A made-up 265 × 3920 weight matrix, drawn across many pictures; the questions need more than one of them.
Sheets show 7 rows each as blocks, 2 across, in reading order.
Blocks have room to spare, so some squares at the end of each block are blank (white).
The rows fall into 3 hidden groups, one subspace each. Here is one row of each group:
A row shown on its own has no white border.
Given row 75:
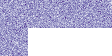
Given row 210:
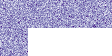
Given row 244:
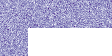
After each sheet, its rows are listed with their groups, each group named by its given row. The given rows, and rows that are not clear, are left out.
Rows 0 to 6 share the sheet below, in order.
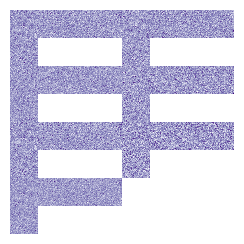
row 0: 75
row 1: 75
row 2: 244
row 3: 244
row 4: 75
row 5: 244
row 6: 75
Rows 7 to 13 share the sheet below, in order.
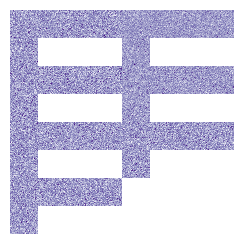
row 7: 210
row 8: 210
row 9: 75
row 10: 75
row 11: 244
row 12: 75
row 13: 244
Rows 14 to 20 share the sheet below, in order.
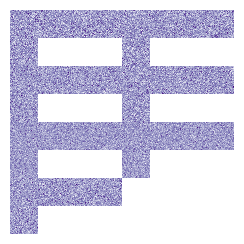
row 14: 244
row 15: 210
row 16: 210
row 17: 75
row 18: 210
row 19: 210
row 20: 75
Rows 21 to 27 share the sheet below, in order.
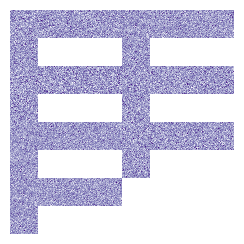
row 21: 244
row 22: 75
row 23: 244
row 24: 75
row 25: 75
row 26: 244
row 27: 75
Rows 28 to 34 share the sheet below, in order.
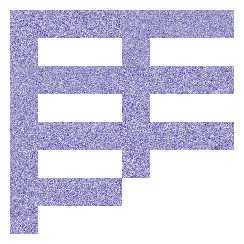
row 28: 244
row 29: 75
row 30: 244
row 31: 210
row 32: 75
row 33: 210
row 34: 75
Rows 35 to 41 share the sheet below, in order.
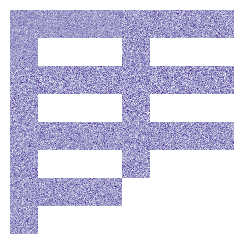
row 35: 75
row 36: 210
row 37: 244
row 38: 244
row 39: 244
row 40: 75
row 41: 75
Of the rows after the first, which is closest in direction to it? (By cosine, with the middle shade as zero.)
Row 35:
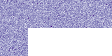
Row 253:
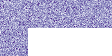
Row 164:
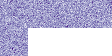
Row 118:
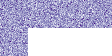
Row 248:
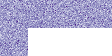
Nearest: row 164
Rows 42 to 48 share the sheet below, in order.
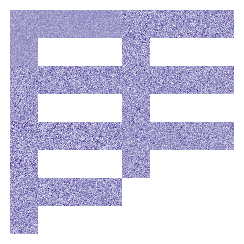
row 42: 75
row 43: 210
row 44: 244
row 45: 75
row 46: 210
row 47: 75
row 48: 244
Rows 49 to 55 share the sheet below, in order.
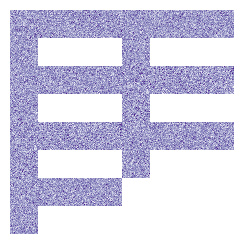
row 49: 75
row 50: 210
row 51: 244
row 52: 75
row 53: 75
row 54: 210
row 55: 244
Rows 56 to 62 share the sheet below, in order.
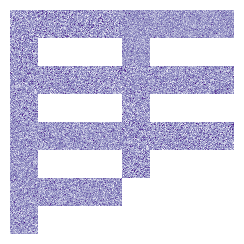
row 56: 210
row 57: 210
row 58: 75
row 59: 210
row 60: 244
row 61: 75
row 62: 244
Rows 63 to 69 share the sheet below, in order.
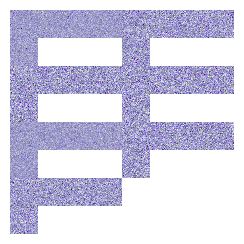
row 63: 210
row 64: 75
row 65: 210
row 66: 244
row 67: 244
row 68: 75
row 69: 210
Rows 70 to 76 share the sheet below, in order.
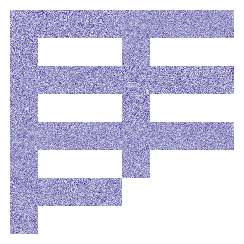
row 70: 210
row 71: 75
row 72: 75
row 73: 75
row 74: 75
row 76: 210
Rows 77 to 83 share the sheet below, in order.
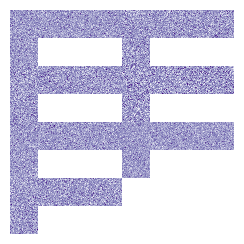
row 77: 210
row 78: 210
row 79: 244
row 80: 75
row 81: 244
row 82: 244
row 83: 210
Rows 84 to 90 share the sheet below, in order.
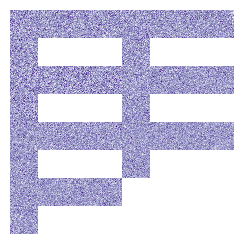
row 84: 210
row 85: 75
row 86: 244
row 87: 244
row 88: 75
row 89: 210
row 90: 210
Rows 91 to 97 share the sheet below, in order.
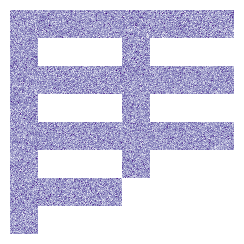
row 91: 244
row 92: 75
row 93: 75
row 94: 210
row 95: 75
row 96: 210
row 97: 244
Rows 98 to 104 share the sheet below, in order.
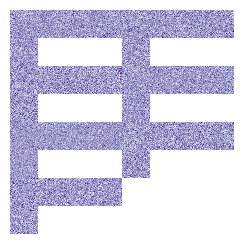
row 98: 210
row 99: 75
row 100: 75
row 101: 210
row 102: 210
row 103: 244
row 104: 210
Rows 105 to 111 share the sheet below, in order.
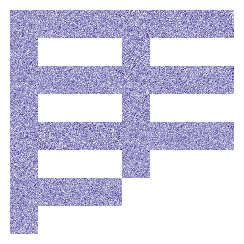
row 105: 75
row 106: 75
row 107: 75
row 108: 75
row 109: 244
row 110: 75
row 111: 244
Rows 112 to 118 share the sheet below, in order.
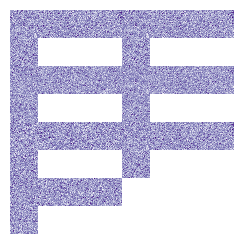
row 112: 75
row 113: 75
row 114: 210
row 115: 75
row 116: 244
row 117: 75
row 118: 210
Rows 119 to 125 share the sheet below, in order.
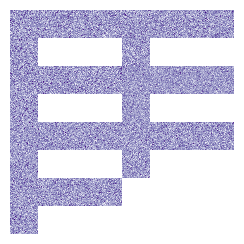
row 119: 210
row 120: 210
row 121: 75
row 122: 210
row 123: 75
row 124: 244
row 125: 210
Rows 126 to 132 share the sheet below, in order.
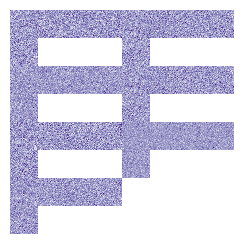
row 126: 244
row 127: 75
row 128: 210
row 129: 75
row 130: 75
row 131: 210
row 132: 75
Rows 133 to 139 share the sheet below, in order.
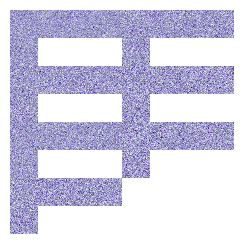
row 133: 210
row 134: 210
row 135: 75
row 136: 75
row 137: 210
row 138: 244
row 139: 210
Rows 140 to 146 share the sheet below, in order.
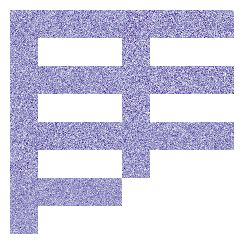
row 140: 244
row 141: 244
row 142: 210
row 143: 244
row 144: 75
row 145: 210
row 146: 244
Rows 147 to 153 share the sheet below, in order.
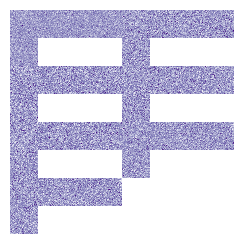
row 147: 210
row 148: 75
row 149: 210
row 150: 210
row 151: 244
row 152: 75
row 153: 75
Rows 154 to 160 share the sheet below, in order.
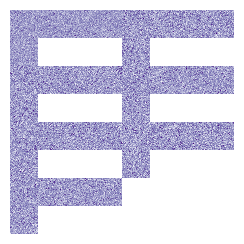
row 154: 244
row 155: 210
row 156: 75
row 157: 244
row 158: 75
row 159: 244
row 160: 244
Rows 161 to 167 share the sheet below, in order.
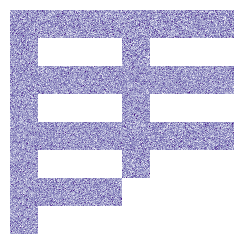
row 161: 244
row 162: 244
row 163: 210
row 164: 75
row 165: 75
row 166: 210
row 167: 75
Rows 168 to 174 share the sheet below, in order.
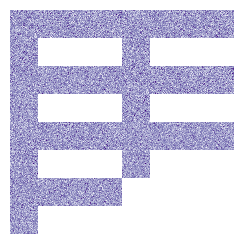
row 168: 75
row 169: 210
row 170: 210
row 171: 75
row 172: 210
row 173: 210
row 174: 210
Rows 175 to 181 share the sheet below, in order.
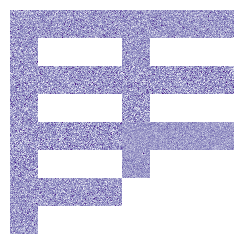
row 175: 210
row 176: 244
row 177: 75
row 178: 75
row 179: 244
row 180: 210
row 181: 244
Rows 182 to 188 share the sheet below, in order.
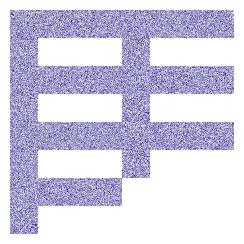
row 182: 210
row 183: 75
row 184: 210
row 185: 244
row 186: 210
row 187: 210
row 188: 244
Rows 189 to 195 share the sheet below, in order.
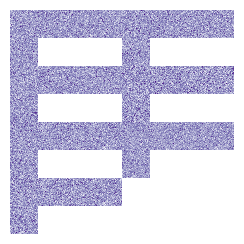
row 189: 210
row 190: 75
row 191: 244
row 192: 75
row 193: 210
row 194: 210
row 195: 210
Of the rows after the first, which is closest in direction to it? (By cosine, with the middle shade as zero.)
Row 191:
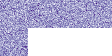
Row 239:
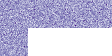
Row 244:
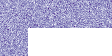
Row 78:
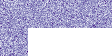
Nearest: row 239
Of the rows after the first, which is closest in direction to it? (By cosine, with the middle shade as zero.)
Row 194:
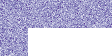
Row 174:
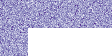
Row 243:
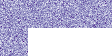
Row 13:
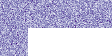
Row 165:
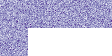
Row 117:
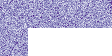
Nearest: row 174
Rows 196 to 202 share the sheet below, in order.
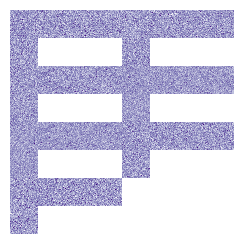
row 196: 244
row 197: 244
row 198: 244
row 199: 244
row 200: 244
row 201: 244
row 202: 75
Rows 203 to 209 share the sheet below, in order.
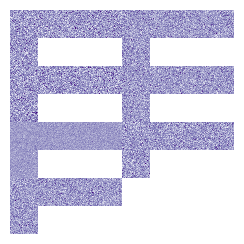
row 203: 75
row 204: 210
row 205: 244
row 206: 210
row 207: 75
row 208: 210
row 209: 210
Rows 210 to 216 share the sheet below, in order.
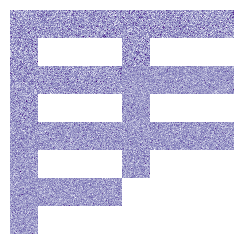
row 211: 75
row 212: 75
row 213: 210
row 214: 244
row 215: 210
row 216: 244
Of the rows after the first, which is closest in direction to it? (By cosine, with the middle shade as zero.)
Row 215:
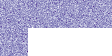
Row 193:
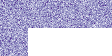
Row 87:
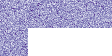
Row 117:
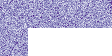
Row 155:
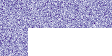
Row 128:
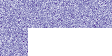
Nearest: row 128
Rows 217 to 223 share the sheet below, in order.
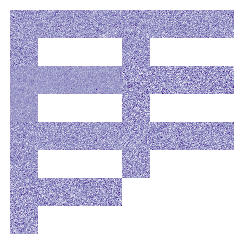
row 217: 210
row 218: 75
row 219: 75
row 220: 75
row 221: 75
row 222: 244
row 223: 244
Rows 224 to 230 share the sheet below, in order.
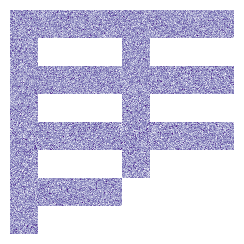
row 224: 210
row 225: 244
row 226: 75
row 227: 244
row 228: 75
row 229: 244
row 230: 244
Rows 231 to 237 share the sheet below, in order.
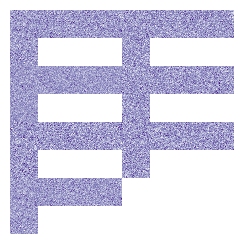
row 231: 75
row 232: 75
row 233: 244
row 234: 210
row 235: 75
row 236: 244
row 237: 75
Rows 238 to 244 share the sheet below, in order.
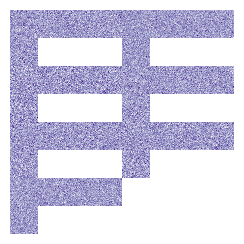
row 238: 75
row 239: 244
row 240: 210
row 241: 75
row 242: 210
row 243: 210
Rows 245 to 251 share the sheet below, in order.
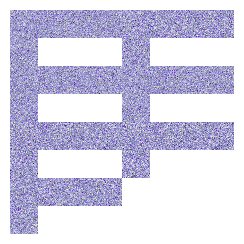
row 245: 75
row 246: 244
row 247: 244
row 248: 75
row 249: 210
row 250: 210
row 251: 244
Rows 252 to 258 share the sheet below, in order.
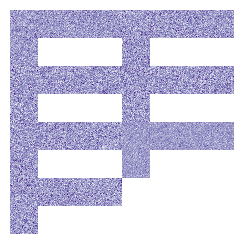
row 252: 75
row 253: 244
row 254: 210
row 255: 210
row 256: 210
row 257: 244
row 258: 75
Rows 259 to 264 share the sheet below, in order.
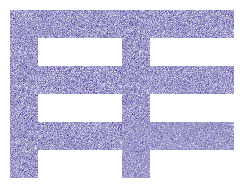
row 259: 210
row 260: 75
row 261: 75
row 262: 75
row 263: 75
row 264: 75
